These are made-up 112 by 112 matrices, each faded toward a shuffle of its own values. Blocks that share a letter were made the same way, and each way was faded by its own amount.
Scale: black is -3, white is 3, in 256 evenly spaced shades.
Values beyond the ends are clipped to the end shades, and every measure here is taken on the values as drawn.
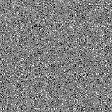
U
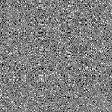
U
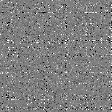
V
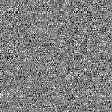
U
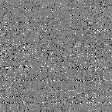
V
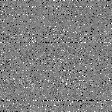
V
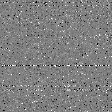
V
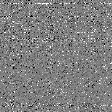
V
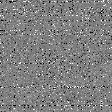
V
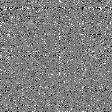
V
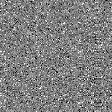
U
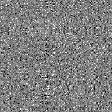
U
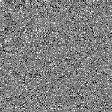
U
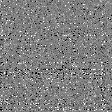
V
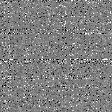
V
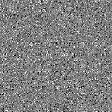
U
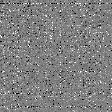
V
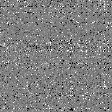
V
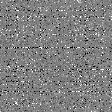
V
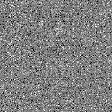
U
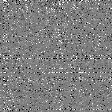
V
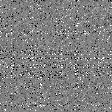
V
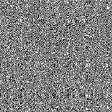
U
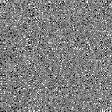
U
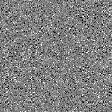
U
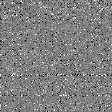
V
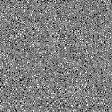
U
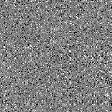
U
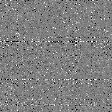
V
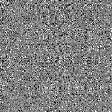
U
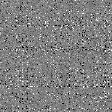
V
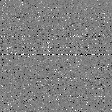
V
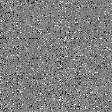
V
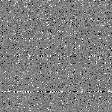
V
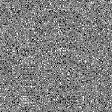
U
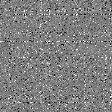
V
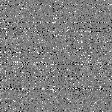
V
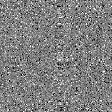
U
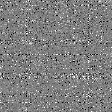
V
